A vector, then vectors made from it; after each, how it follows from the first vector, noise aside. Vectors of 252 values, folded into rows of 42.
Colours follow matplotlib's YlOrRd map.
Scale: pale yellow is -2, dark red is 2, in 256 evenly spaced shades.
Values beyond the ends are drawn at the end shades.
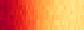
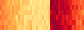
wrapped around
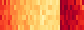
wrapped around
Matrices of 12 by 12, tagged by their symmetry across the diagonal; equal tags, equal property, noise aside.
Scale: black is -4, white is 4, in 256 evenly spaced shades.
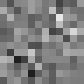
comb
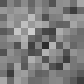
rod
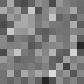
rod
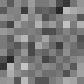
rod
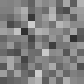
comb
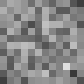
rod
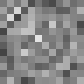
rod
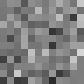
comb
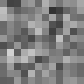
comb
